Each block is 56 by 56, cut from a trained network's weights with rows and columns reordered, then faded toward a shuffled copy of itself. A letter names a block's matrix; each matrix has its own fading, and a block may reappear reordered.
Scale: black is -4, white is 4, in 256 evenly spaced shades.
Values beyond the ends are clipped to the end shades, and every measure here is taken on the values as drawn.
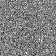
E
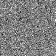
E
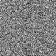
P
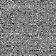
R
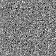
E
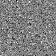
E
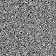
E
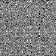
R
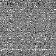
R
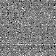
R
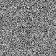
P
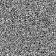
P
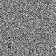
P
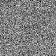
P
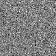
E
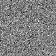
E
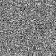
P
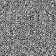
P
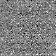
R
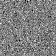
E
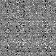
R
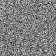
P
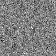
E
